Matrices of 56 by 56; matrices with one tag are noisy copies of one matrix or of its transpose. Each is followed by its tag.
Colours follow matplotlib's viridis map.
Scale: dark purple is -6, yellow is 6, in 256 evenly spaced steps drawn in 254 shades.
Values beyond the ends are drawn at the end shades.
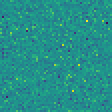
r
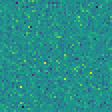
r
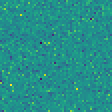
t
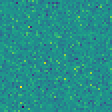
r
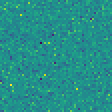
t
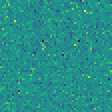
t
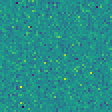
r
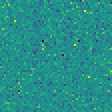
t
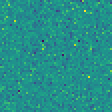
t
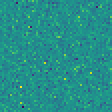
r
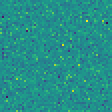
r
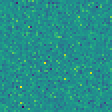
r
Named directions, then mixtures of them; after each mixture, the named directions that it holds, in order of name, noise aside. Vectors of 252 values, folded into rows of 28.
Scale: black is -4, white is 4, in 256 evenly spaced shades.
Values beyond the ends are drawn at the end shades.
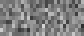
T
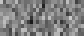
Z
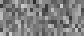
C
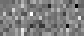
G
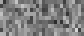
C, Z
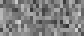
C, Z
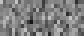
Z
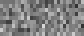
T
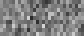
T, Z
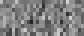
Z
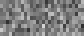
T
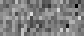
G, T, Z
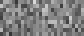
C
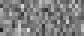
C, T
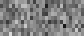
C, T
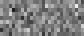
G, T, Z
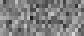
C, T, Z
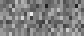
C, G, T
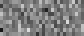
C, T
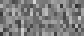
C, G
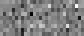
G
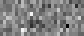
G, Z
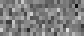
G, T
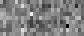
C, G, Z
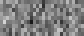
Z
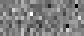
G, T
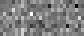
G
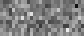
C, G, T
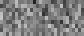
C
